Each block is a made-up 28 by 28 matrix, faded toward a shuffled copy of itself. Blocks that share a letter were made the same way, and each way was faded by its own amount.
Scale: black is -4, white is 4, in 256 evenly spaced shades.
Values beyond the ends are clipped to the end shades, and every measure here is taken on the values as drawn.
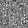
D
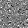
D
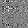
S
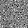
D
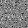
D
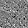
D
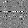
S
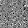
D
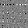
S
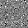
D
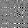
S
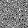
D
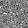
D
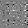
S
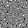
D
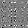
S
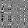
S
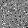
D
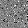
D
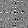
S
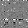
S
